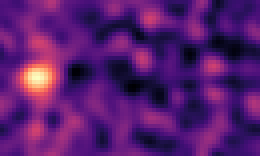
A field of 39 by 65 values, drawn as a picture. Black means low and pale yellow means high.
Most values sit low, with a long tail of high ones. On average the colour sits 30% of the way up the scale. There are no lone odd cells. No single row or column stands out from its neighbours. The texture is blotchy. The middle left is the ninth with the highest average. One bump rises in the middle left.
